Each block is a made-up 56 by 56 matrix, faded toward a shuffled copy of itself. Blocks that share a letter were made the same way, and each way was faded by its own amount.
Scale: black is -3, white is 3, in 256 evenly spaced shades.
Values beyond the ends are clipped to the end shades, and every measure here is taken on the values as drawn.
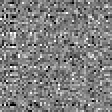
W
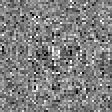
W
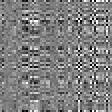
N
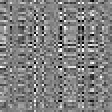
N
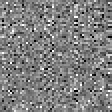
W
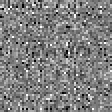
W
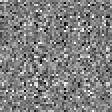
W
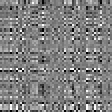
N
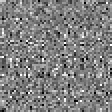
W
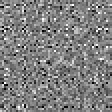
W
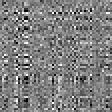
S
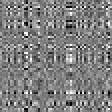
N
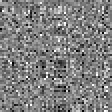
W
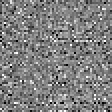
W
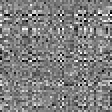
S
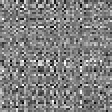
S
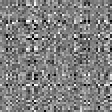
S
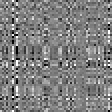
N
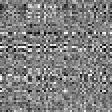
S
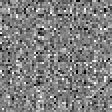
W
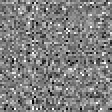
W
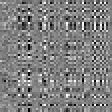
N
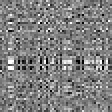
S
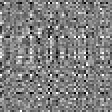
S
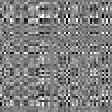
N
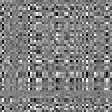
N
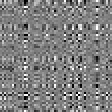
N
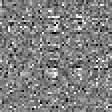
W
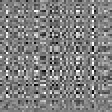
N
